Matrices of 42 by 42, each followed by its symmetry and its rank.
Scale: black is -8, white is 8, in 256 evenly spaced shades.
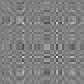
symmetric, rank two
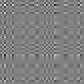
symmetric, rank one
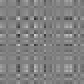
symmetric, rank one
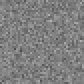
antisymmetric, full rank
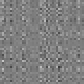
neither, rank three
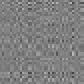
neither, rank three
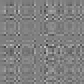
antisymmetric, rank two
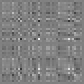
symmetric, rank two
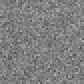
antisymmetric, full rank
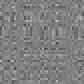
neither, rank five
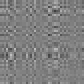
antisymmetric, rank two
